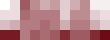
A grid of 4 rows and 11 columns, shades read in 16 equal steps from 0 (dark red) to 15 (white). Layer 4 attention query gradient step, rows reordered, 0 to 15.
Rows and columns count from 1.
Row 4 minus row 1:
-14 -12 2 -3 -4 -4 -10 -5 -3 -12 -14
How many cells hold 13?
4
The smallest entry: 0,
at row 4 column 11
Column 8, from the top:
10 8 7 5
